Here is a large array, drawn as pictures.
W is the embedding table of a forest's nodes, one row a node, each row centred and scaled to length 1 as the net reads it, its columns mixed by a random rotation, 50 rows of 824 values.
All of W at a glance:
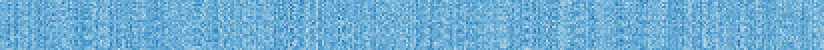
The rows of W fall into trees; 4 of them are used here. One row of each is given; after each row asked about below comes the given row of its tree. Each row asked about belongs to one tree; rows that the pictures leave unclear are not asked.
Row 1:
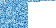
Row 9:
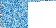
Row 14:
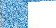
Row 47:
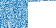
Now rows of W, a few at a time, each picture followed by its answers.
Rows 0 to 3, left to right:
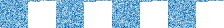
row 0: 9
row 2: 1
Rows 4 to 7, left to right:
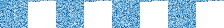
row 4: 9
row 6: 1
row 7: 47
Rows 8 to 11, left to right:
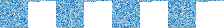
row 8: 9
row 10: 1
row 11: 9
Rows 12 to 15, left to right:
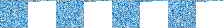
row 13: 14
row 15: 1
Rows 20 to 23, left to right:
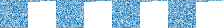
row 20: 47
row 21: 14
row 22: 1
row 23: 1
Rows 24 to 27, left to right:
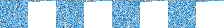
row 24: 9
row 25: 47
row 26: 14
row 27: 14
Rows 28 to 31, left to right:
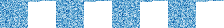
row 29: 9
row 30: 9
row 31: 9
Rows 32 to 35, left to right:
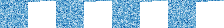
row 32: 47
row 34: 1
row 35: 14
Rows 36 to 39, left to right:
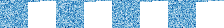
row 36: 47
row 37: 1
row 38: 9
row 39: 47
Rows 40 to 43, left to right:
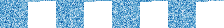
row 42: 14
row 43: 9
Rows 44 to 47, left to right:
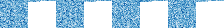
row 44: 9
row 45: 9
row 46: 14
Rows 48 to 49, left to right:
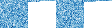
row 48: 1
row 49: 14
